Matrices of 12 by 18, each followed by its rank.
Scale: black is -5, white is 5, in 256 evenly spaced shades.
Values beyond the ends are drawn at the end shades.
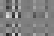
one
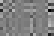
two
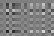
one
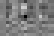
two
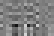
two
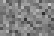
full rank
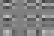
one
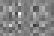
two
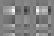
one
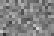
full rank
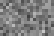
full rank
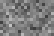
full rank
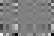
one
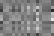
two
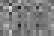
two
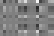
one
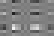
one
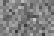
full rank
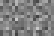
two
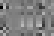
two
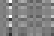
one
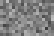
full rank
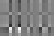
one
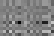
two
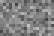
full rank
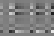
one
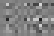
two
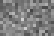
full rank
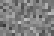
full rank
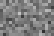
full rank
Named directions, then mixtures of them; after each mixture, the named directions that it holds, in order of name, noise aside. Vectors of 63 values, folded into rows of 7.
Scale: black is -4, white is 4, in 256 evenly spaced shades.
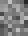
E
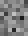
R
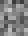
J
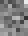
E, J, R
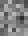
J, R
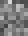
E, J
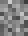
E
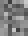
E, J, R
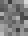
E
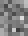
E, J, R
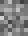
E, J, R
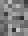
E, J, R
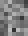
E, J, R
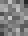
E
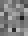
J, R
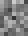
E, J, R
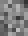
E, J, R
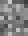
E, J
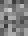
J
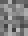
E, J, R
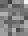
E, R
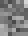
E, R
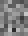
J, R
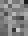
E, R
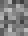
J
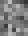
E, J, R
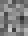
J, R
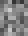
J
